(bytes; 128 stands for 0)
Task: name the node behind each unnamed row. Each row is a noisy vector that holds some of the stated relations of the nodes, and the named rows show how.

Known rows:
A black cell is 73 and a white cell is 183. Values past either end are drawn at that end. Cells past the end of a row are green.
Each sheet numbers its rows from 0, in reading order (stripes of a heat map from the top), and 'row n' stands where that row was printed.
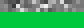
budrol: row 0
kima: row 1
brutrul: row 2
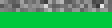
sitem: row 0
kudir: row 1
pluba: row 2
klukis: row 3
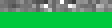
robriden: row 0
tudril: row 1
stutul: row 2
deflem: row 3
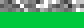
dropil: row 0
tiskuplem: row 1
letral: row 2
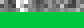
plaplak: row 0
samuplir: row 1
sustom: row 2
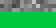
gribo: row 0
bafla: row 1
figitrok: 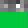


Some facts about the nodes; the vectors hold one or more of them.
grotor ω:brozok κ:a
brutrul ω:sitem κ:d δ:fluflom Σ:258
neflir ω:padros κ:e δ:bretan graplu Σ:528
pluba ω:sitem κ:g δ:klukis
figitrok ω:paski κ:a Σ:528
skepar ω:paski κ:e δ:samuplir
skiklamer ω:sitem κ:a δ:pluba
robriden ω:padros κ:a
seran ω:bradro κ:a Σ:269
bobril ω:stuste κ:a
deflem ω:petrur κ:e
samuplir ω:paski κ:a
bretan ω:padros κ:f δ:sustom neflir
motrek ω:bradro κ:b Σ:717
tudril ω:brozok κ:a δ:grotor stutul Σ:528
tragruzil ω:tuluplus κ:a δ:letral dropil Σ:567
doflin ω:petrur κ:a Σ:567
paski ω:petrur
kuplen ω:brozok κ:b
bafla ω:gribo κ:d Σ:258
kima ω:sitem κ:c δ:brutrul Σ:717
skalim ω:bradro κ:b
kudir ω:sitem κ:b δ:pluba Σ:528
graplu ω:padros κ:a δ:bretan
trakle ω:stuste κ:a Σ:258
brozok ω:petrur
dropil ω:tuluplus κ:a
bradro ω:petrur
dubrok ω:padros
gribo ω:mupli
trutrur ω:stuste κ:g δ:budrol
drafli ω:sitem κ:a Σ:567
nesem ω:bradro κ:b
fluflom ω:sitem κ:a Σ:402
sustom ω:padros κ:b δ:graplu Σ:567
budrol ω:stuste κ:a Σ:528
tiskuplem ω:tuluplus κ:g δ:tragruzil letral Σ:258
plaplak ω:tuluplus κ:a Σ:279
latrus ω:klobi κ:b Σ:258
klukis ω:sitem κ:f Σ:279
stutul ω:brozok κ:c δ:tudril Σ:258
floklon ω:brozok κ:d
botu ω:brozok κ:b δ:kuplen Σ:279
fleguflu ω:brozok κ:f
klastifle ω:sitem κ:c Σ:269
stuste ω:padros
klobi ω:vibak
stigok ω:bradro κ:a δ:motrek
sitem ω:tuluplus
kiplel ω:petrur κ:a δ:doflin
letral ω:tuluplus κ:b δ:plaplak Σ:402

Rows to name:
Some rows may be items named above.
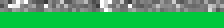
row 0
tiskuplem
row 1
figitrok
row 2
bafla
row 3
plaplak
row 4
neflir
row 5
klastifle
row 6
brutrul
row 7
skepar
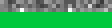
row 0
kuplen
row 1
fluflom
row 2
brozok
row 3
sustom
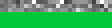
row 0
skiklamer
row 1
latrus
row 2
motrek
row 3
tragruzil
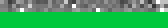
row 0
kuplen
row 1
seran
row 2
neflir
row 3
trutrur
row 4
fleguflu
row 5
letral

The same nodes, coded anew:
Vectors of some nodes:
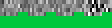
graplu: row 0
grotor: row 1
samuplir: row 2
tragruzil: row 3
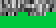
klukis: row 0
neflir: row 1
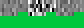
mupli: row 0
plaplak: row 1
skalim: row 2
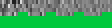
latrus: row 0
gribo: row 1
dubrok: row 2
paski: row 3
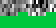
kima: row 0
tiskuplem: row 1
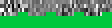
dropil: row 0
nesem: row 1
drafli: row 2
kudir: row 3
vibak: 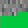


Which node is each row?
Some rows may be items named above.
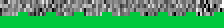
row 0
figitrok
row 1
fluflom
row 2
motrek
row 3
tudril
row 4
skepar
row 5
pluba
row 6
pluba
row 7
letral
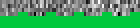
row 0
skepar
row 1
klukis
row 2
motrek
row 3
budrol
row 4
klastifle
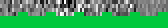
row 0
botu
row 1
bafla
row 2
tiskuplem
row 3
neflir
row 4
sustom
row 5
deflem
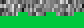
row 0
neflir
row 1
kuplen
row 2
skiklamer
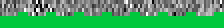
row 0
stutul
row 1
tragruzil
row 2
trutrur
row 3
skepar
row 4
doflin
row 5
trakle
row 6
pluba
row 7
seran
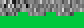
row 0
brutrul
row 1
fleguflu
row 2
floklon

